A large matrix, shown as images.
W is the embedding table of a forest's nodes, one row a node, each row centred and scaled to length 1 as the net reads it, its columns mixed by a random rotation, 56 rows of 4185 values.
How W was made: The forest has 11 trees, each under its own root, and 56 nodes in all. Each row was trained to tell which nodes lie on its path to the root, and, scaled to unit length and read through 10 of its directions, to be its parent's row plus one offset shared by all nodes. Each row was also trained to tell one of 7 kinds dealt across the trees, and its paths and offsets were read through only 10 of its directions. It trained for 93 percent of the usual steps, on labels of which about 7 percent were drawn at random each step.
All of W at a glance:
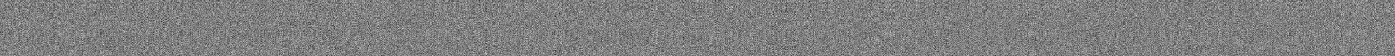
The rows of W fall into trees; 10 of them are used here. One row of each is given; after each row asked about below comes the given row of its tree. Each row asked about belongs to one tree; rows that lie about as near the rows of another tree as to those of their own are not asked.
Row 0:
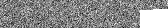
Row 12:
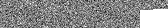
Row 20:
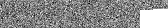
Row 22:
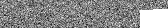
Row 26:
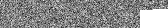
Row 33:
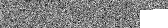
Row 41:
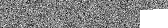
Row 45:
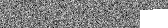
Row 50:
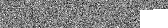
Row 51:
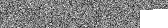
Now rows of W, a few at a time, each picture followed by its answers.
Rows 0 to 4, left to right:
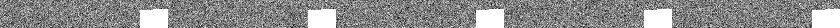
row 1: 0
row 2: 12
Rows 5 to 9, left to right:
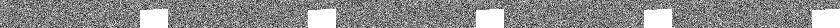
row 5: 33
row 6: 20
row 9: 20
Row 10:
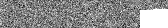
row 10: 33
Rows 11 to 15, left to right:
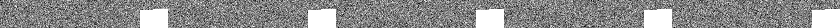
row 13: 50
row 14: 51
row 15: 45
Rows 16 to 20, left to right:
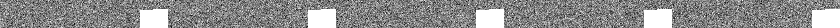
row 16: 45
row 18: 26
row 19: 45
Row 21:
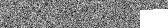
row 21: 33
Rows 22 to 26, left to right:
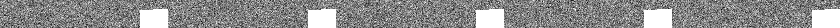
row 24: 22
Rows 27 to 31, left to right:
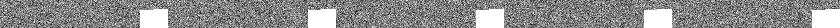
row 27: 22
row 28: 26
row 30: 33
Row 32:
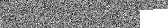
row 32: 20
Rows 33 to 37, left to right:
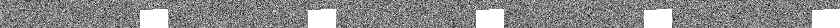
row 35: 33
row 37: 12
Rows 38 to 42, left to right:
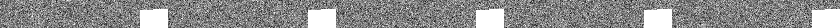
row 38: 20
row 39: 26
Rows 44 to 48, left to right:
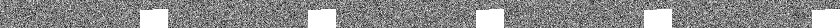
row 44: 51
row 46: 41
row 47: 20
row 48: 0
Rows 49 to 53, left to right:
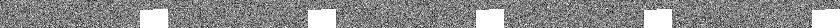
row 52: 45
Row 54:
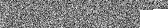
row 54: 45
